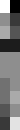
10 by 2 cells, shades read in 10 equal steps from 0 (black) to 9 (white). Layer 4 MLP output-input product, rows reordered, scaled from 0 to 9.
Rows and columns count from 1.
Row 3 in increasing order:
3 6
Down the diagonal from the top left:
9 2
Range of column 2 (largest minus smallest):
8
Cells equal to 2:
2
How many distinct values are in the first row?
2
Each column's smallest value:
1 0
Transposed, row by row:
9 5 6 1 5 5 4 4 3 2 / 0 2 3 1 5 5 5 6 5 8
